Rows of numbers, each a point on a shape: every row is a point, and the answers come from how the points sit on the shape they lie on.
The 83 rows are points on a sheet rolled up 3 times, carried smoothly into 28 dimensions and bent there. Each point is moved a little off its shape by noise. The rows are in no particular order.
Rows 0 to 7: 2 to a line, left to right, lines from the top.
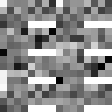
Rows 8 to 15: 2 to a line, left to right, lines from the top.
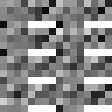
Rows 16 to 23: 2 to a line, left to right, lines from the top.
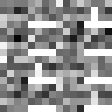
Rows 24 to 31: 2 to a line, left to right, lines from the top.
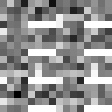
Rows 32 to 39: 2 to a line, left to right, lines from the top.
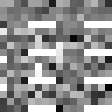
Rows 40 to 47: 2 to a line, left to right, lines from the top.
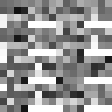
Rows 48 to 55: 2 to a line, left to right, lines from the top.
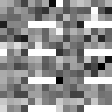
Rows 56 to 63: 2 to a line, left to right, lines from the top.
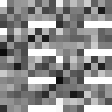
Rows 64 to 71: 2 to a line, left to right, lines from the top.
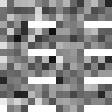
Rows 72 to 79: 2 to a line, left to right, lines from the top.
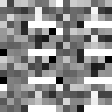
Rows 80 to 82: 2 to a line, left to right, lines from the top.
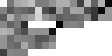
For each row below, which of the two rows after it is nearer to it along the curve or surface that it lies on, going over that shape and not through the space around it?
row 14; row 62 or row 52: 62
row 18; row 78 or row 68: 68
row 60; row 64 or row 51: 64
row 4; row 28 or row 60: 28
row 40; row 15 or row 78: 15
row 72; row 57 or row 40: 40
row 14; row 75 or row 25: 25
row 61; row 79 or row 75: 75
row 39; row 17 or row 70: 17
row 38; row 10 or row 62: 10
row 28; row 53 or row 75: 75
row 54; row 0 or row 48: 0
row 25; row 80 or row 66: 66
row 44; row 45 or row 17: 17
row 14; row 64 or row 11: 64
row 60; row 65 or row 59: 65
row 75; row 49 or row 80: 49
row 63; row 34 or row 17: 17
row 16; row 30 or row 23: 23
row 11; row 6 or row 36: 6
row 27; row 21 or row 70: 21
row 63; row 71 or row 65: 65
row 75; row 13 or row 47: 47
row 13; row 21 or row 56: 21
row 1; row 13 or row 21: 21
